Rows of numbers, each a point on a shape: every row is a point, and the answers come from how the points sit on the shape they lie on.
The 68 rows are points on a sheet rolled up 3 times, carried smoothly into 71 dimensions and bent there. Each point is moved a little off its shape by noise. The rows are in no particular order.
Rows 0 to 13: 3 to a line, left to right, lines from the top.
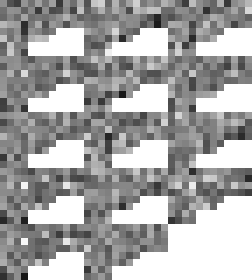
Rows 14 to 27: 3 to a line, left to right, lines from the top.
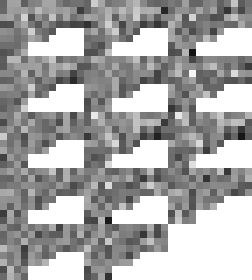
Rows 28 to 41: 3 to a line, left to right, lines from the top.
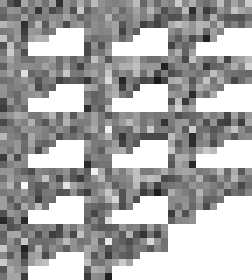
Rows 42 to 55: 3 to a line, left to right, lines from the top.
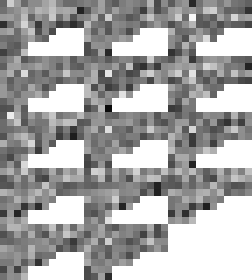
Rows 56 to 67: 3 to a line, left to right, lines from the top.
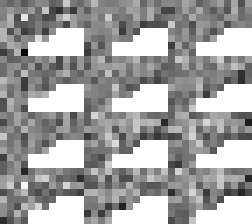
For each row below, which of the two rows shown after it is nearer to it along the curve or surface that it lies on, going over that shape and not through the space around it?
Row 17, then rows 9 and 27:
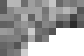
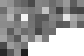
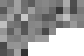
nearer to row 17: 9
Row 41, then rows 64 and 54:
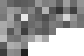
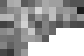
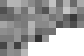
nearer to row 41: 54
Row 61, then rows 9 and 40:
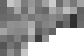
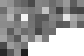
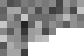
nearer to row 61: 9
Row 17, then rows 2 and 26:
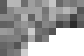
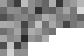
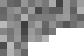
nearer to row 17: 26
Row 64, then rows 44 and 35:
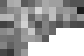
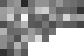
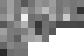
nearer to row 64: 44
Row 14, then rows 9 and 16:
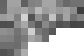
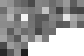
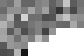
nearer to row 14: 9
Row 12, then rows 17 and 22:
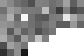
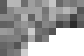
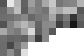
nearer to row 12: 17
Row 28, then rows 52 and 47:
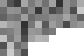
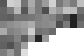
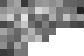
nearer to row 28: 52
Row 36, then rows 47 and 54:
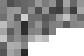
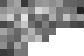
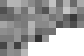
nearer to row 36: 54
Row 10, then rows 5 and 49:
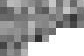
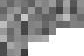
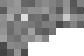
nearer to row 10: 5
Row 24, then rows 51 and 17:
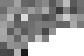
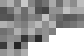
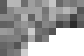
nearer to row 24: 17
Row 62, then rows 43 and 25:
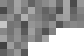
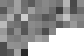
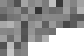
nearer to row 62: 43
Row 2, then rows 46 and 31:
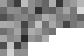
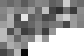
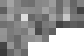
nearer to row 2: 46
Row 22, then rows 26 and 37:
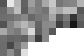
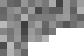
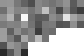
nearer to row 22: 37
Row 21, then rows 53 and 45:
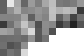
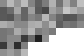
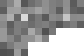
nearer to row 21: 53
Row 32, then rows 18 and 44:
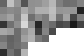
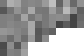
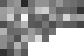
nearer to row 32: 44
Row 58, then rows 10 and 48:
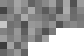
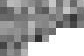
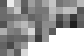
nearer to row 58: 10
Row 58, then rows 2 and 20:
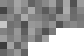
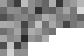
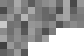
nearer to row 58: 20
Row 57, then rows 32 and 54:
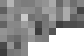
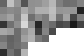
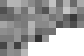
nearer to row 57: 54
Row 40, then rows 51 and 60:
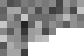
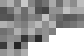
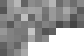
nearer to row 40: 51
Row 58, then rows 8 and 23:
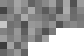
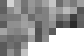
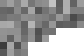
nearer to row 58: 23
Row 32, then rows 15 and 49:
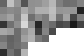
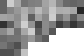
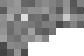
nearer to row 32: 15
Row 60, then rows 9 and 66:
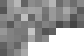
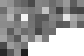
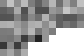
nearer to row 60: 9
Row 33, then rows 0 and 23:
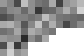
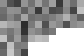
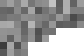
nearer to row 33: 0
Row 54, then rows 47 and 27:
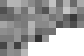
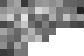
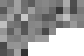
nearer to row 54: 27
